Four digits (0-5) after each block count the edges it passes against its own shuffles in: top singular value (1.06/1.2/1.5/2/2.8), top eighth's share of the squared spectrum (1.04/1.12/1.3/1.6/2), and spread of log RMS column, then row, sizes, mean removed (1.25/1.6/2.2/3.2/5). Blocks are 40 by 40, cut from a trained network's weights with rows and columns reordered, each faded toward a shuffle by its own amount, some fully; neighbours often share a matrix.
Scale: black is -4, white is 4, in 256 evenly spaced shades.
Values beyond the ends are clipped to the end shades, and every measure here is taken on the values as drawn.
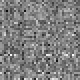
3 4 0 2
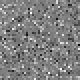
0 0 0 0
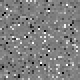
1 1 0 0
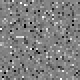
0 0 0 0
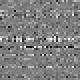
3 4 0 3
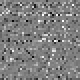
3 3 0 2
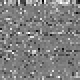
3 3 0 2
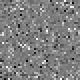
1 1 0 0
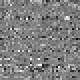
2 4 0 3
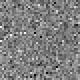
1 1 0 0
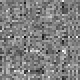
3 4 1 2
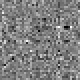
3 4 1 2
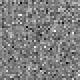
1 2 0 0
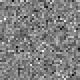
2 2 0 1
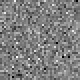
0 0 0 0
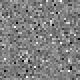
0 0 0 0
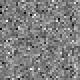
1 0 0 0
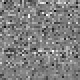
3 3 0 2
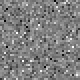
1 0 0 0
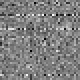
4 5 0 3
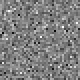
0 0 0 0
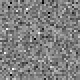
0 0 0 0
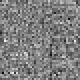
3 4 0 1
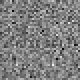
3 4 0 1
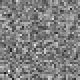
3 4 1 1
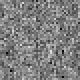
3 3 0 0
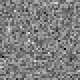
0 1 0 0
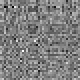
3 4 1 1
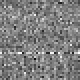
3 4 0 2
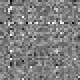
3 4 2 2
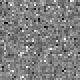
1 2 0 1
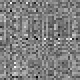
3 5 1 2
